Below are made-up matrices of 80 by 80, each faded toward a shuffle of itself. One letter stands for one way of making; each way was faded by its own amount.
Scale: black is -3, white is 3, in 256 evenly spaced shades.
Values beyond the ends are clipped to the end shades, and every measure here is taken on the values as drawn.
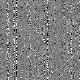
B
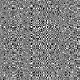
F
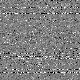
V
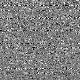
V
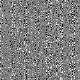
B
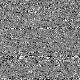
V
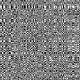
F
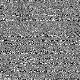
V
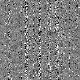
B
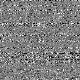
V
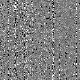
B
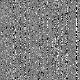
B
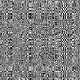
F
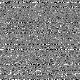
V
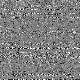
V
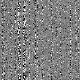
B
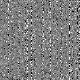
B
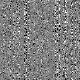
B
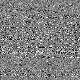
V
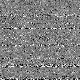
V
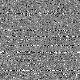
V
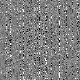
B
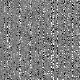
B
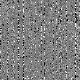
B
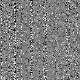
B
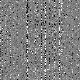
B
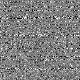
V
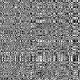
F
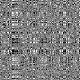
F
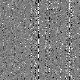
B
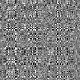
F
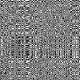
F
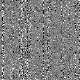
B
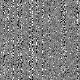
B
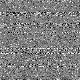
V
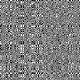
F
